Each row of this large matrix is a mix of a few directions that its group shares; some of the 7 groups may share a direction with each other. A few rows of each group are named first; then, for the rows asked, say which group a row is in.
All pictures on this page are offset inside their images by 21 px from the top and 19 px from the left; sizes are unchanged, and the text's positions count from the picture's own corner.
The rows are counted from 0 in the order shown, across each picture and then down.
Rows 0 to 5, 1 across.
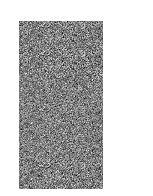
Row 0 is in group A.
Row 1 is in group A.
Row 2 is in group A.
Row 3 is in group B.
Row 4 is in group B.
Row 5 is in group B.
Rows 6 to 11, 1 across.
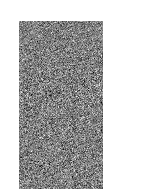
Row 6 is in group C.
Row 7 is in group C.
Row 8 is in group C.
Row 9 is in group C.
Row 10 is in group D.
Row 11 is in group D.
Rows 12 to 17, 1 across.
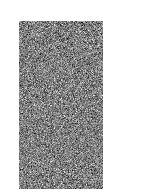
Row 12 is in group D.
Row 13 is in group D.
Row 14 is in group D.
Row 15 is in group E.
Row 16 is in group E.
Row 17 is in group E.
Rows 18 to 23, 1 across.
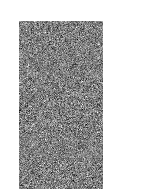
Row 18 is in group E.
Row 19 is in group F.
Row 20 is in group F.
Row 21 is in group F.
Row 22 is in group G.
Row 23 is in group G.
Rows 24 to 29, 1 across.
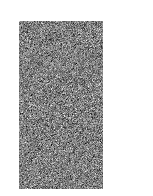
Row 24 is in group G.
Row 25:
C
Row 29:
C
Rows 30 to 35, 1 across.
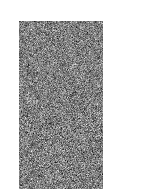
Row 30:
E
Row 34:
G
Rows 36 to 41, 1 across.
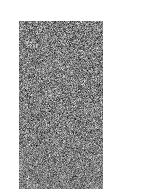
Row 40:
F
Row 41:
F
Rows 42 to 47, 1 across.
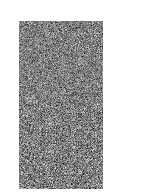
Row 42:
A
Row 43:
G
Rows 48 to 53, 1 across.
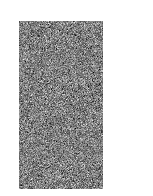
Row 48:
B
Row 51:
G
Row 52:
E
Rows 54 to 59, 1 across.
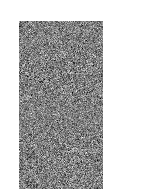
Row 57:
E
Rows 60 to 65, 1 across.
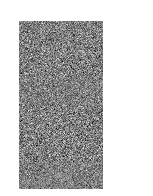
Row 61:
C
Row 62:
E
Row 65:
D
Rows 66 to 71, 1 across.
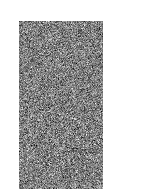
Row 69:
B
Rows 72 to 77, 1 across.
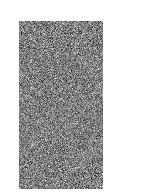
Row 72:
A
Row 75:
E
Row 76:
G
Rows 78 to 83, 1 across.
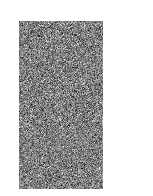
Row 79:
E
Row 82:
C
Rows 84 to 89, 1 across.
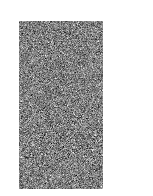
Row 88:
C
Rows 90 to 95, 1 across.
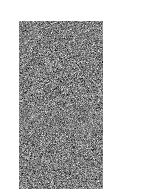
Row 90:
C
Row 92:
D
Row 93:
G
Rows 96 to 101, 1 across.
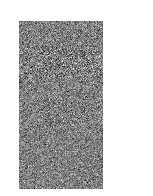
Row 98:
F
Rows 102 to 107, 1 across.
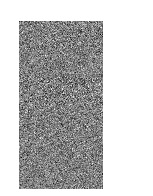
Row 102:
C
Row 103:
G
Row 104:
A
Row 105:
B
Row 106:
D
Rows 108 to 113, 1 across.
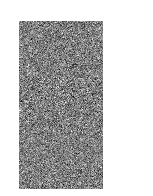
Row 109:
F
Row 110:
C
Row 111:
F
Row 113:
C
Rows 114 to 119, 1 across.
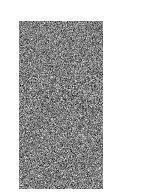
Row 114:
B
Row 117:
C
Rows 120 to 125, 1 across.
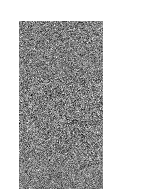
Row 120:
B
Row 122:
G
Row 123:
F
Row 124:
D
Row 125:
D
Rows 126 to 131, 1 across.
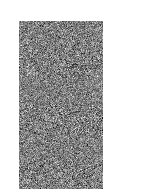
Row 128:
B
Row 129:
A
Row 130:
E
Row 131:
D
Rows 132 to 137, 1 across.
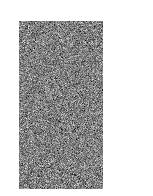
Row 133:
A
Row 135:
D
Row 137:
B
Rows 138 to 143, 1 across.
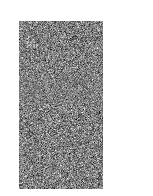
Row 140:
A
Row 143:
D
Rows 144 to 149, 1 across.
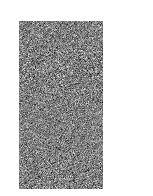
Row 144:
C
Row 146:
A
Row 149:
C
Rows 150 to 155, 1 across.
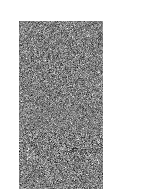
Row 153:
C
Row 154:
F
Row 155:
A
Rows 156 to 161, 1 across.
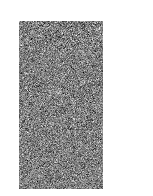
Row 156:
C
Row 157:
C
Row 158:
D
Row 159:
G
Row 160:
C
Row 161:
A
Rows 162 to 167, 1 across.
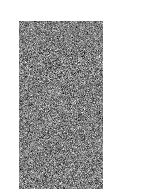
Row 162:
E
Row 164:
D
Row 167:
D
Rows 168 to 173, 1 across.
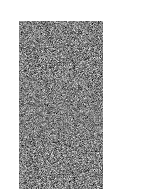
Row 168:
A
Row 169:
C
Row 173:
C
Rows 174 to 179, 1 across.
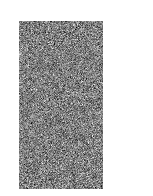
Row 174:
E
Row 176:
F
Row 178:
A
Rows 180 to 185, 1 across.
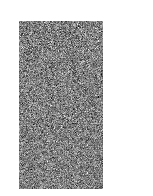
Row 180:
E
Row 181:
C
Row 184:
E
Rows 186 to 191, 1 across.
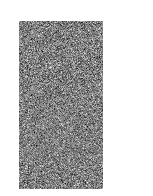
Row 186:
D
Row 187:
C
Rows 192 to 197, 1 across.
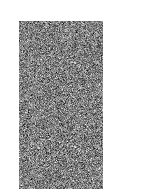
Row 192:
D
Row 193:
B
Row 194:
C
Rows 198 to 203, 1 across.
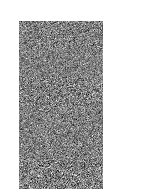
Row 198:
C
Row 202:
A
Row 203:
B
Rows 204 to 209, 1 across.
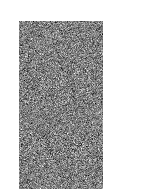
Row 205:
B
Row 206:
C
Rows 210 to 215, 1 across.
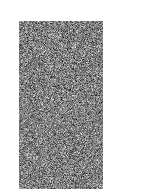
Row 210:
D
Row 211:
A
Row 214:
F
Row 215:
A
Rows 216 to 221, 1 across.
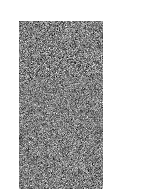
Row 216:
D
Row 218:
A
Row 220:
F
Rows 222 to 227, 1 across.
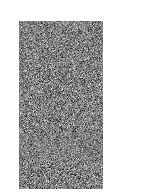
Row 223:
C
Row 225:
D
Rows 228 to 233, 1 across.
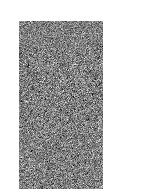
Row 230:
C
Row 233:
E
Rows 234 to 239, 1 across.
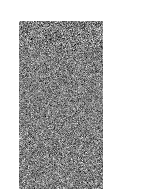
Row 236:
G
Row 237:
E
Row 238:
F
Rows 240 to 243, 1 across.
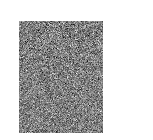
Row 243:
C
